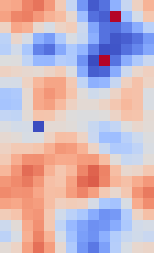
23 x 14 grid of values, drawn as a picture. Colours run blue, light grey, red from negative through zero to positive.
Roughest part: top right. Average level on the scale: 50%. Ninth with the lowest average: top right. Mirror symmetry: none. Lone odd cells: 3, 2 higher and 1 lower than their neighbours.
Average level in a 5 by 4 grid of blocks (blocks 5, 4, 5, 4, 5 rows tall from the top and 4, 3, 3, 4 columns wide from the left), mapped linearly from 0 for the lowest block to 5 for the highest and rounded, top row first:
3201
3312
3433
5454
4312
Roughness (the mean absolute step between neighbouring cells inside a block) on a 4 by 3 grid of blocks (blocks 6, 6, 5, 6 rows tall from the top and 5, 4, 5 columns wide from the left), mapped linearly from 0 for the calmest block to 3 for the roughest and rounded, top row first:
113 / 100 / 000 / 011
